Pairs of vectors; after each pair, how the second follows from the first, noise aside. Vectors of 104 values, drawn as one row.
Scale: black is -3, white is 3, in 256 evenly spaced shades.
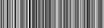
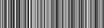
negated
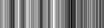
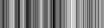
negated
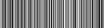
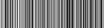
shuffled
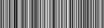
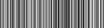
shuffled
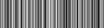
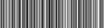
negated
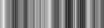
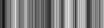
negated
